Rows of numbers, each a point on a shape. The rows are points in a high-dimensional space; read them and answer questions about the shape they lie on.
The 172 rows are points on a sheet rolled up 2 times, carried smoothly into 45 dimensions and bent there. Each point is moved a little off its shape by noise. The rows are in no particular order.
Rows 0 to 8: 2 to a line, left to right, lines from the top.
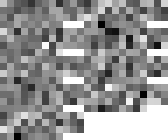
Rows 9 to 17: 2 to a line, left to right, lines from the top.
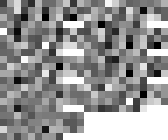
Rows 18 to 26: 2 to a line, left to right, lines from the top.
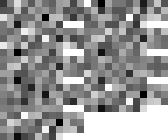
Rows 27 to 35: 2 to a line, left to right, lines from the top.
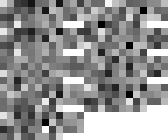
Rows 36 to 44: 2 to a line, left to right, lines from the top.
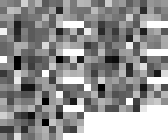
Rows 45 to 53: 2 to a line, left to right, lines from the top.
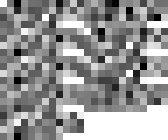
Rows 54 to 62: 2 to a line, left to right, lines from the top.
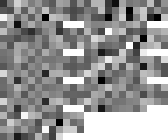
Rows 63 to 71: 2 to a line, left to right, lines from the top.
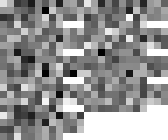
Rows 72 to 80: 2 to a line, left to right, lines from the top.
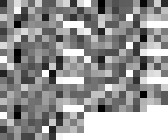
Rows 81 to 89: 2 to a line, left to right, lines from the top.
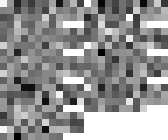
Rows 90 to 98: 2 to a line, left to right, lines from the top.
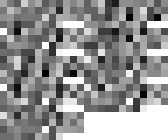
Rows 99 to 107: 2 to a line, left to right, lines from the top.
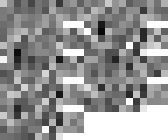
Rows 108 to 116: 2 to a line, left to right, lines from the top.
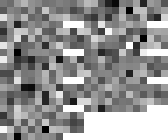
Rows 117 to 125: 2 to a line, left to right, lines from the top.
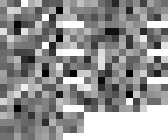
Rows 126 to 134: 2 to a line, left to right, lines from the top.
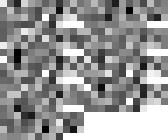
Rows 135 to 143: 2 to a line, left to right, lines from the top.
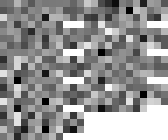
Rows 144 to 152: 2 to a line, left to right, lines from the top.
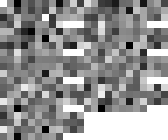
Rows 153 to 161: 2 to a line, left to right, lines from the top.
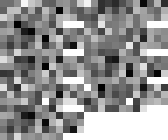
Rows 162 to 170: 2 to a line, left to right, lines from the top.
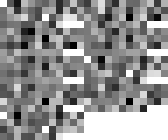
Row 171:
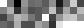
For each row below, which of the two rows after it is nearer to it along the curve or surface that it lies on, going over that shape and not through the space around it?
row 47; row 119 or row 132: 119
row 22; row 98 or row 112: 98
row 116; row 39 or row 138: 138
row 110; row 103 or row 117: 117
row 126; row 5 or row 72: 72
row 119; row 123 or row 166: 123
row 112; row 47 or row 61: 61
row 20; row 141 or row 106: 141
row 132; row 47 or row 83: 83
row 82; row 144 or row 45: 144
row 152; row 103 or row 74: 74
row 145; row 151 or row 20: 151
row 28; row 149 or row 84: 84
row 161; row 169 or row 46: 46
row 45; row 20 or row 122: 20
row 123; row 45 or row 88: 45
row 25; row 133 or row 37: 133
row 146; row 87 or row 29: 29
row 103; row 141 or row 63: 63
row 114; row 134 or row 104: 134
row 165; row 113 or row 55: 113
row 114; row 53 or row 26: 53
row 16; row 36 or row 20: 20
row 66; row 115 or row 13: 13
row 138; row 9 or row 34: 9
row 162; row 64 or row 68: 64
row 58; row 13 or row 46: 46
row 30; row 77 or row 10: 10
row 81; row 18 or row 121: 121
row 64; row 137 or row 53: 137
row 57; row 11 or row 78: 11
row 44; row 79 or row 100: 100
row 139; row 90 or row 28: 28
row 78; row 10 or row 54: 54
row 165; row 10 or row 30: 30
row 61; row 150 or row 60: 60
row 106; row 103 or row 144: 103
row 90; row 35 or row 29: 35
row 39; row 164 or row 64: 64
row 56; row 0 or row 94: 0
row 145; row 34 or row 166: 34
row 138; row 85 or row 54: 54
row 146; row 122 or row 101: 122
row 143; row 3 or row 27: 3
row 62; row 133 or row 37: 133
